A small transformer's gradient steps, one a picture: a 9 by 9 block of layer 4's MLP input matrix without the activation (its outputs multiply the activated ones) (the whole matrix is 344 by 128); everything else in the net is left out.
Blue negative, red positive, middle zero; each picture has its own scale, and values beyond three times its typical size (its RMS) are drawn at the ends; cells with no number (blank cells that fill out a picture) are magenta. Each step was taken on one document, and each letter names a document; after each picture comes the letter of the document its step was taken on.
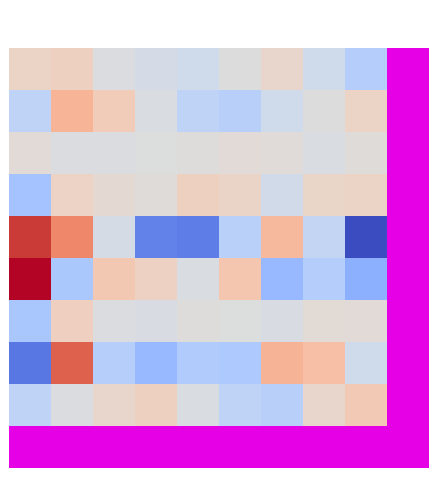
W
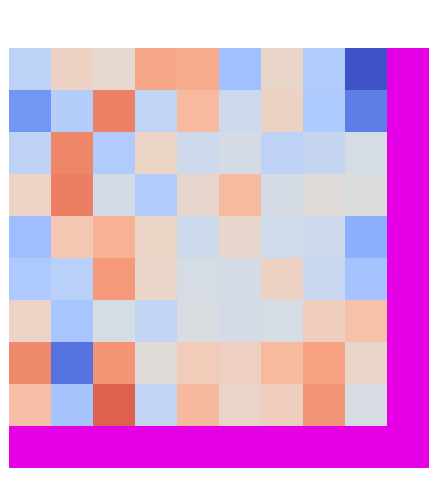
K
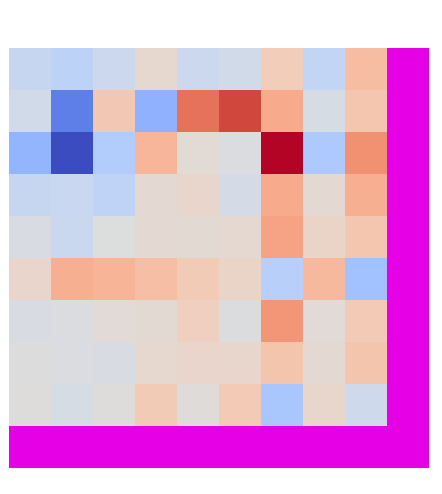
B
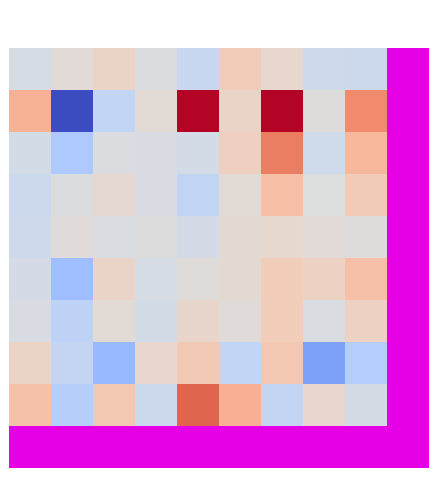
B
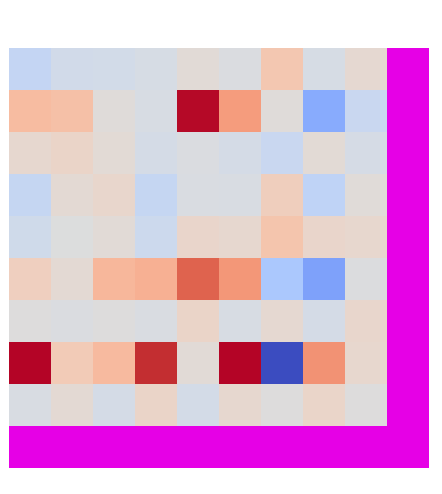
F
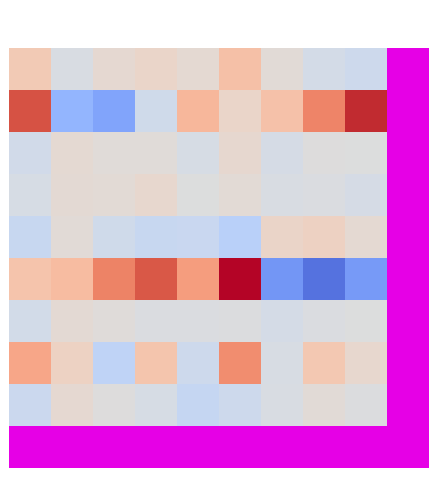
F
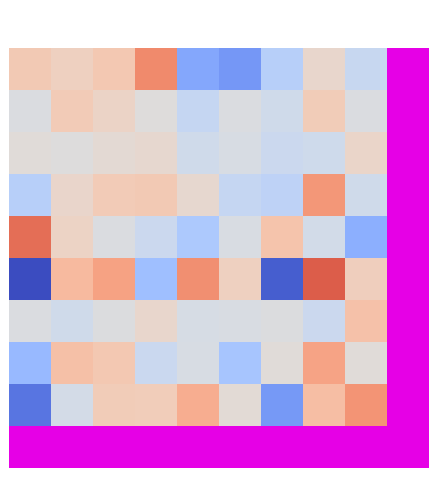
W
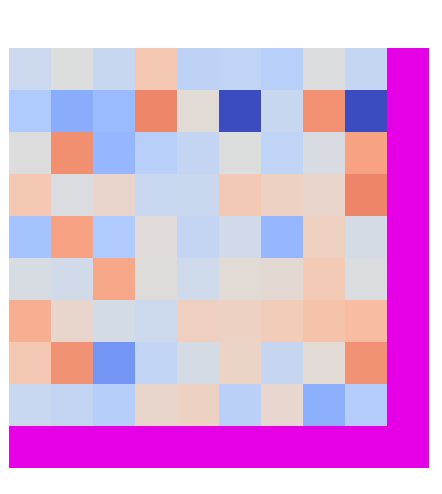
K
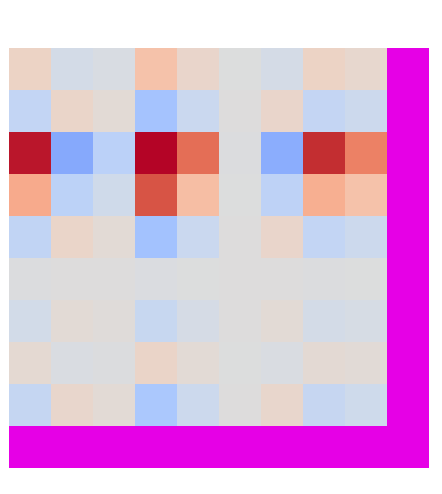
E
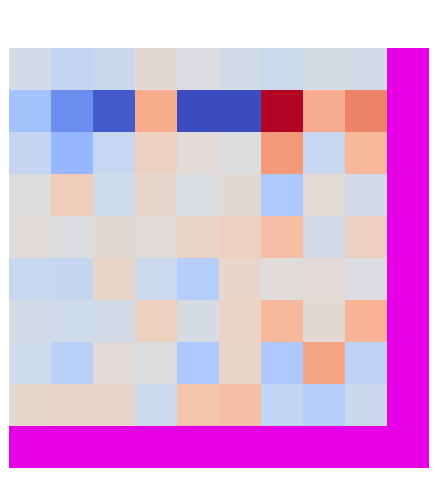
B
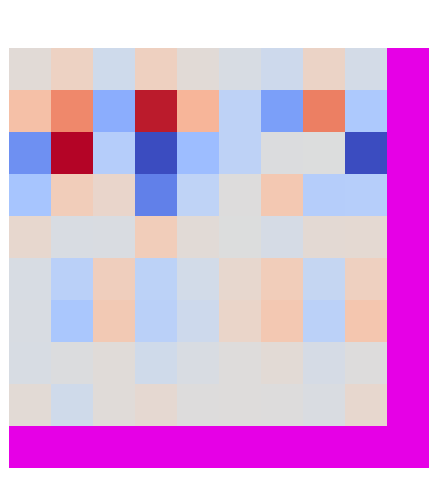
E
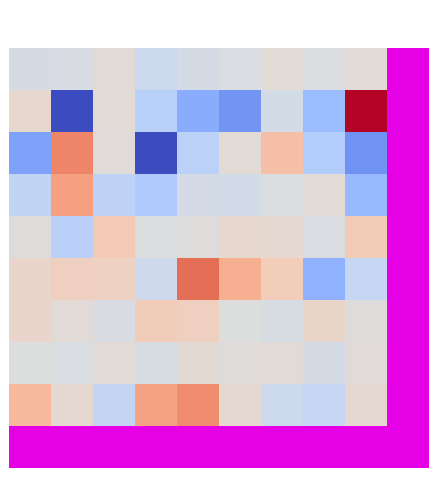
E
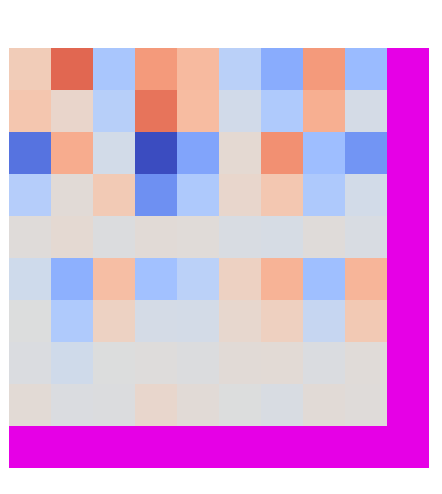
E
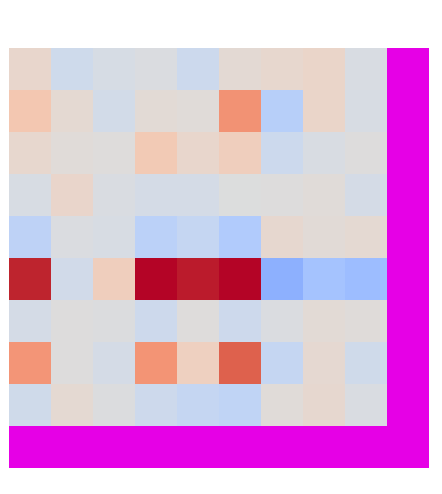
F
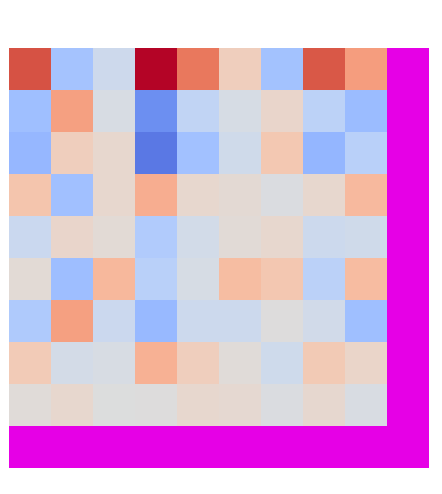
E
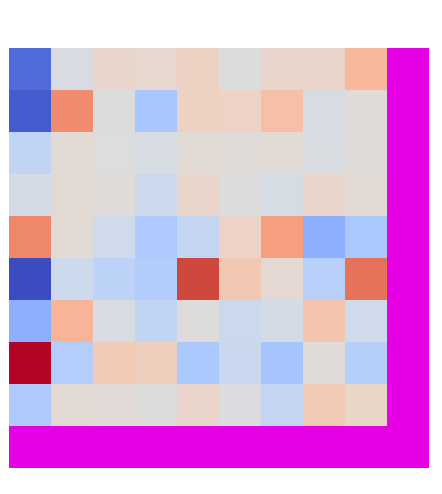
W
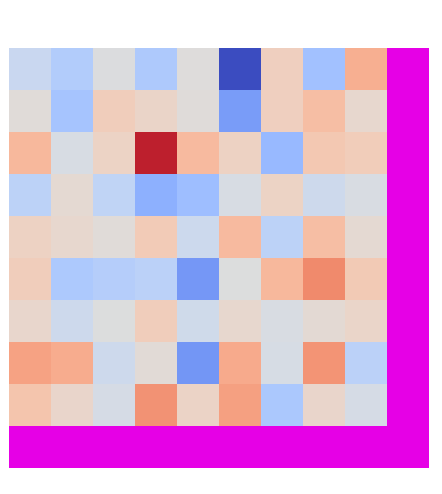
F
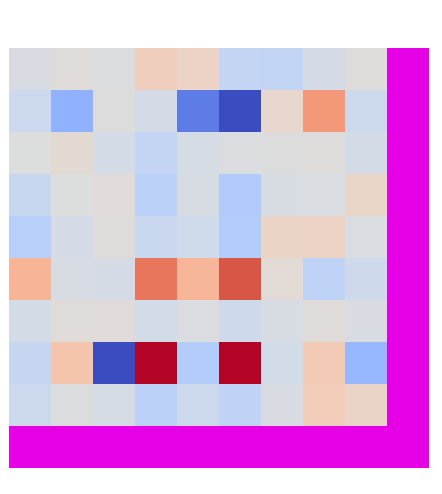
F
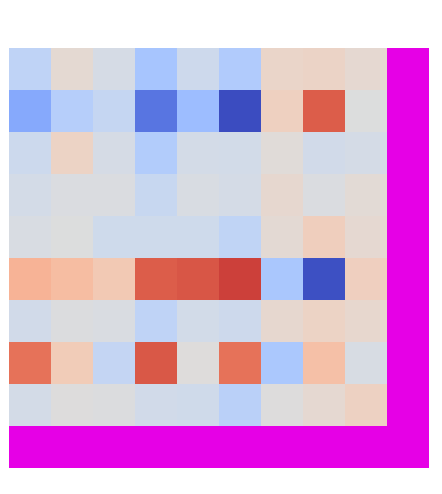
F
